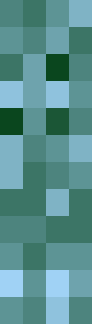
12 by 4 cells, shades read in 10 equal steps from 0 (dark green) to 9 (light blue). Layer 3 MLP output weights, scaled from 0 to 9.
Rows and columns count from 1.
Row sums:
19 18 13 27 10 23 19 16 14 18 29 21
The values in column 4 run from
3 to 7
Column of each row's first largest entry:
4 3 2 1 2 1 1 3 1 1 1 3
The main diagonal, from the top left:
4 4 0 5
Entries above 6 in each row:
1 0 0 2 0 2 1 1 0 0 2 1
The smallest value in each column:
0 3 0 3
